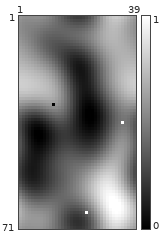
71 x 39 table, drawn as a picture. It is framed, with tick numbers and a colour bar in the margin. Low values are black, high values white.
Stripes: none. Ninth with the lowest average: centre. Lone odd cells: 3, 2 higher and 1 lower than their neighbours. Mirror symmetry: none. Ninth with the highest average: bottom right.
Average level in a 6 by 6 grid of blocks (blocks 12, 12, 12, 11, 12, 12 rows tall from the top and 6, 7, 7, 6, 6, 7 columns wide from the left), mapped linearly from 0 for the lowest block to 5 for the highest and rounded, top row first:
322244 | 431134 | 332013 | 101123 | 112353 | 332355
